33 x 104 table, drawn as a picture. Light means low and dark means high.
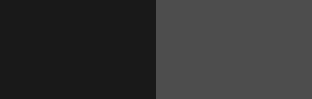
The table splits into one row of 2 panels. Panel 1,1: very high, flat. Panel 1,2: high, flat.
